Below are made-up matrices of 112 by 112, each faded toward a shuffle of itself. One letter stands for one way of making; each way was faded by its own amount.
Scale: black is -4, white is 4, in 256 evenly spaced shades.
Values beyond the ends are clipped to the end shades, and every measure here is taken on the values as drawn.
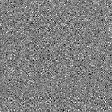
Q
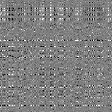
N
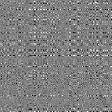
N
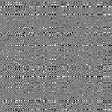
N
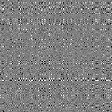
N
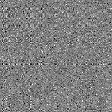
Q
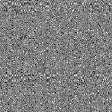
Q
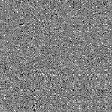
Q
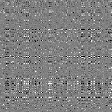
N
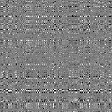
N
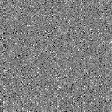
Q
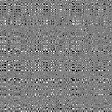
N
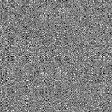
Q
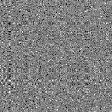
Q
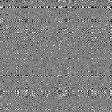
N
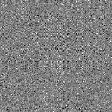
Q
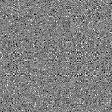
Q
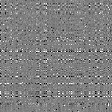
N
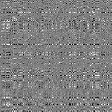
N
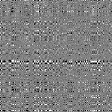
N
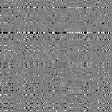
N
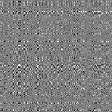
N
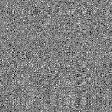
Q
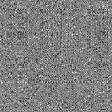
Q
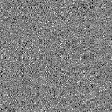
Q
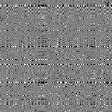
N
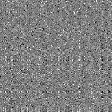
Q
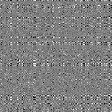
N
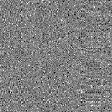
Q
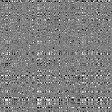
N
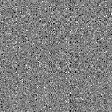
Q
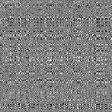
N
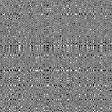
N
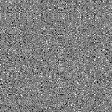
Q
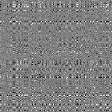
N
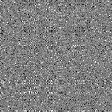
Q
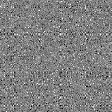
Q
